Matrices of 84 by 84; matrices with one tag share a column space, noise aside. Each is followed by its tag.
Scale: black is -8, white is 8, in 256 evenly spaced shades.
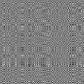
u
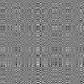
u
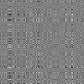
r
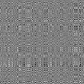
u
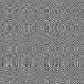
u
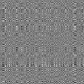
u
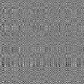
u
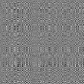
u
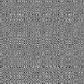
r
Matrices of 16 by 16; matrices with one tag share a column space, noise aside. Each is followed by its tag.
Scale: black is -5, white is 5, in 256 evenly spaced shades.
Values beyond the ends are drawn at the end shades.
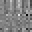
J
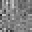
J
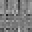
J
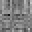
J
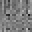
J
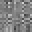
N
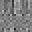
J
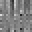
J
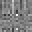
J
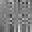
N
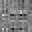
J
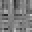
J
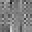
N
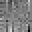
N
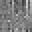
J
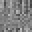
J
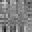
N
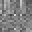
J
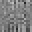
N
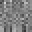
N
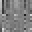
J
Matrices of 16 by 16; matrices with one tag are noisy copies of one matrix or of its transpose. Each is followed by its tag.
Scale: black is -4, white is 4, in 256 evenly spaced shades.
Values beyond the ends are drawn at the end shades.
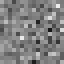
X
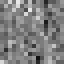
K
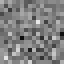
X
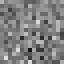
X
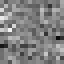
K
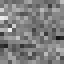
K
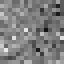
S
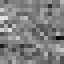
K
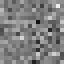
X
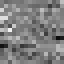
K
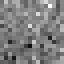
S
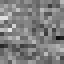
K
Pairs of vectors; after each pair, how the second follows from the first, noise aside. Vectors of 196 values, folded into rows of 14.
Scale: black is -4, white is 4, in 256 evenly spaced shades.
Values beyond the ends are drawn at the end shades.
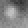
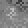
partly zeroed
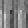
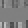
partly zeroed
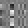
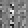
sign-scrambled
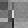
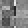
wrapped around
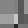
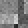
copied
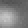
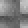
wrapped around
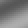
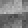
wrapped around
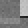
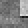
copied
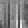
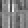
wrapped around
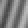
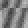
wrapped around
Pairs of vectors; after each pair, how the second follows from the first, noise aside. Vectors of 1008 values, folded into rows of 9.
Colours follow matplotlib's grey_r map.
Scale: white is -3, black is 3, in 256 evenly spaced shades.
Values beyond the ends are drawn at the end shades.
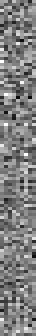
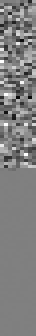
partly zeroed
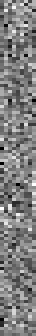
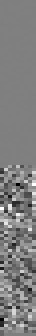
partly zeroed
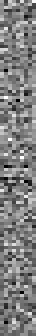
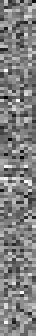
negated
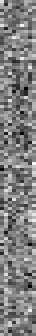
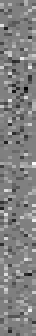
partly zeroed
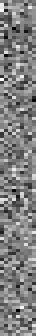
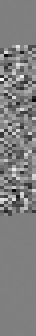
partly zeroed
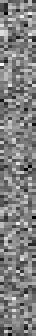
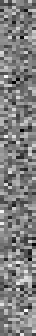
wrapped around
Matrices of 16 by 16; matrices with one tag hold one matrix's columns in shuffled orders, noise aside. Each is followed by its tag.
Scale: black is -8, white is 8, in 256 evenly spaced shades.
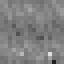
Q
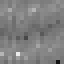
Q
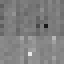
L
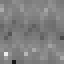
Q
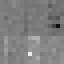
L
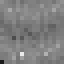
Q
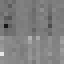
L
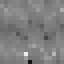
Q
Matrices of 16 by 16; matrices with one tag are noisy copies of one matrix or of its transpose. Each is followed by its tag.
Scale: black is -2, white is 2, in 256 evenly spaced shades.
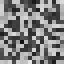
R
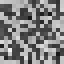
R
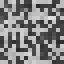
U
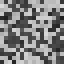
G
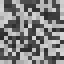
R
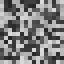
R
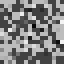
G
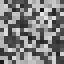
G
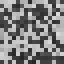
G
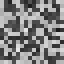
R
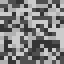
U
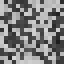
G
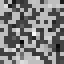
G
